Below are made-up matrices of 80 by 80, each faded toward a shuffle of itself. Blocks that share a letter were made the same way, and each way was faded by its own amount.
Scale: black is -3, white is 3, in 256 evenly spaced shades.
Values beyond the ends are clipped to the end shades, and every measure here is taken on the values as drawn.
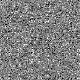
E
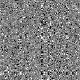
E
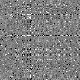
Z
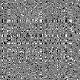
Z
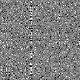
E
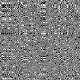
Z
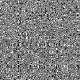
E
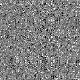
E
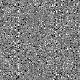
E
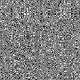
E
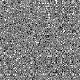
E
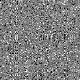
E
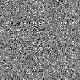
E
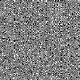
E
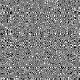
Z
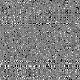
Z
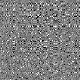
Z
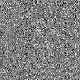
E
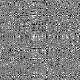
Z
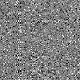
E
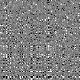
Z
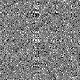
E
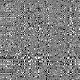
Z
